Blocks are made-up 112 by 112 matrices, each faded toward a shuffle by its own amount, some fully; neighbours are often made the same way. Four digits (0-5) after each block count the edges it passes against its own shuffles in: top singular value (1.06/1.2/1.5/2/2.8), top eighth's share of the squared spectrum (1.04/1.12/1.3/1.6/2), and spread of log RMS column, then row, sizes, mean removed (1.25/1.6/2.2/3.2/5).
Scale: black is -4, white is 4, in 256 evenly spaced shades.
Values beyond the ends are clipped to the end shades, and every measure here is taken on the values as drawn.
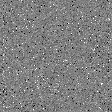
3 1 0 0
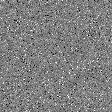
1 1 0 0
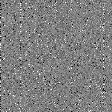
4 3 2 1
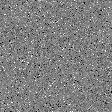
0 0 0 0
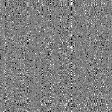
4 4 3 2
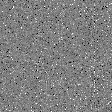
2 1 1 0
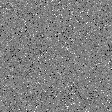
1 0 0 0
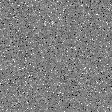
2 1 0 0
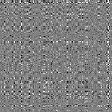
5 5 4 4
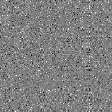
4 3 2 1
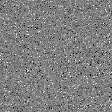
3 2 1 1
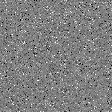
3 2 1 0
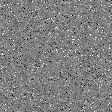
1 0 0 0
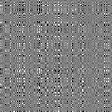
5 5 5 4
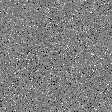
2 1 0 0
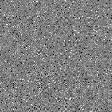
4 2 1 1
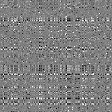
5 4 3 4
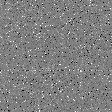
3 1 0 0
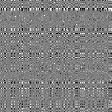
5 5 4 4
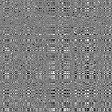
5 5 4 4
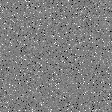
2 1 0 0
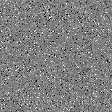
3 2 0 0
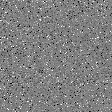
2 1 0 0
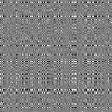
5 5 4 4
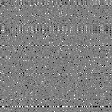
5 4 2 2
